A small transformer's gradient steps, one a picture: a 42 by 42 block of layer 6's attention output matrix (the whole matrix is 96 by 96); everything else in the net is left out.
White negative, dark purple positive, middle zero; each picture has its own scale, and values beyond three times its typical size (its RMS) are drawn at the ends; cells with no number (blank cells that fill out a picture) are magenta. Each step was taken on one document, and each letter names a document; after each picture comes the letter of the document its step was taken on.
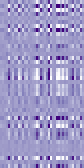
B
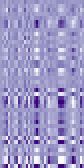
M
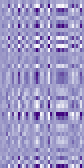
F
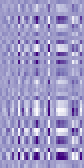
F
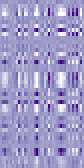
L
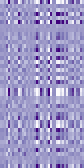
B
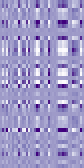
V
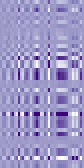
F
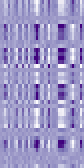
M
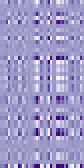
B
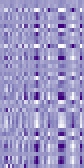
M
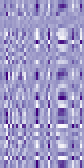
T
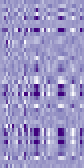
M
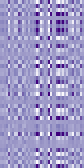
B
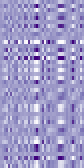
M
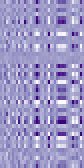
T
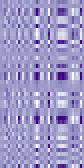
T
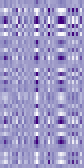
L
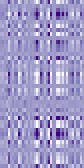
B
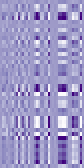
V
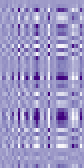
F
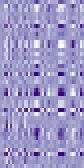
M
